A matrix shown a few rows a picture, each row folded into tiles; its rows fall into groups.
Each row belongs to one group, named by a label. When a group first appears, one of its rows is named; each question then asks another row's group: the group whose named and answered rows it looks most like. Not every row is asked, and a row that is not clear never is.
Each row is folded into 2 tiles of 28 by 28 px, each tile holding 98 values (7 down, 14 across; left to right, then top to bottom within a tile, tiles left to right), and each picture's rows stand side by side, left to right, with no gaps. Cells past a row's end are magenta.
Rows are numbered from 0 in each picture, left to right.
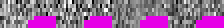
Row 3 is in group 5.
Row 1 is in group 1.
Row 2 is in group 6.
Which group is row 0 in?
1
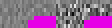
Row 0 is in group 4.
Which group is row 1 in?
4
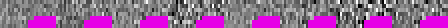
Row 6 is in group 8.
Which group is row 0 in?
4
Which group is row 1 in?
5
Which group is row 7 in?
8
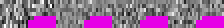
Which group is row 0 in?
8
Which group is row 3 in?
1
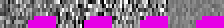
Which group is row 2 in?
1
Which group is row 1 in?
8
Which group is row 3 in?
4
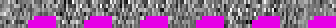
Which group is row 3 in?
5
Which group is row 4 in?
8
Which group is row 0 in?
1
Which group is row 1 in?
5
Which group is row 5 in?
6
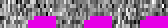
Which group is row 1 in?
1
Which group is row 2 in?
8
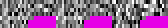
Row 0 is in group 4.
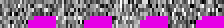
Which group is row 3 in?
8
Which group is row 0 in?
4
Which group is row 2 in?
1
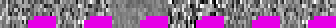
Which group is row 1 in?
6
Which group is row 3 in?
8
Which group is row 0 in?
4
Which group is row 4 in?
5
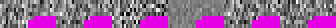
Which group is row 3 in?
4
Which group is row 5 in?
5
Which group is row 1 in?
1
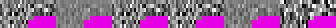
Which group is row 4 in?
4
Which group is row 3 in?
4
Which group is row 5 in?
8
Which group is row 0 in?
4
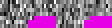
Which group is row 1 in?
6
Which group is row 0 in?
5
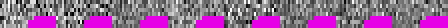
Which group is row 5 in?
5
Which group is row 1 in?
4
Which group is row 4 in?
8
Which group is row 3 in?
1
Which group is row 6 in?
5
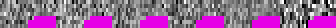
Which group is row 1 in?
1
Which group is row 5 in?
8
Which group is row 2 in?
6
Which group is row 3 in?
5
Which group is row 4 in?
8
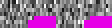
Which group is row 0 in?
5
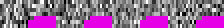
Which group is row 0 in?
8
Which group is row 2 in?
6
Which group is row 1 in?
5
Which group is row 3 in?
4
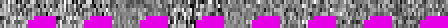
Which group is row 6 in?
1
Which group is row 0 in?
1
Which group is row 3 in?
8
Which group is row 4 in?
6
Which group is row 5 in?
6
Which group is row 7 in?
5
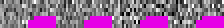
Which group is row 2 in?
4
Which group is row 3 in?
5
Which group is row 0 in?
6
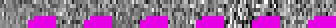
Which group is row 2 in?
8
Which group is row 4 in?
8
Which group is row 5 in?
1
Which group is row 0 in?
6
